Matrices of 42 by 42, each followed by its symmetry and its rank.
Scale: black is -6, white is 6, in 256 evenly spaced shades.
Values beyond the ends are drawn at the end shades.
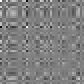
symmetric, rank two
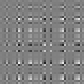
symmetric, rank one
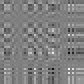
symmetric, rank two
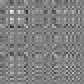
symmetric, rank two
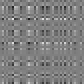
neither, rank one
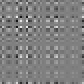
symmetric, rank one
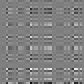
neither, rank one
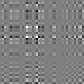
symmetric, rank one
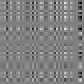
neither, rank one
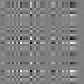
neither, rank one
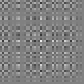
symmetric, rank one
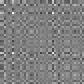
symmetric, rank two
